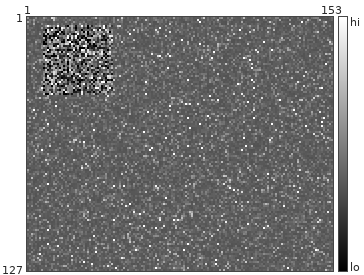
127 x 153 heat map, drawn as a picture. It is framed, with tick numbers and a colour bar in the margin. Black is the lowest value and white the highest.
The top left is the roughest part. No overall slope runs across the table. The values are skewed, with a long tail toward high values. The halves do not mirror each other. The grain is fine, like static. An odd patch, rougher than its surroundings, sits in the top left. There are no regular stripes.
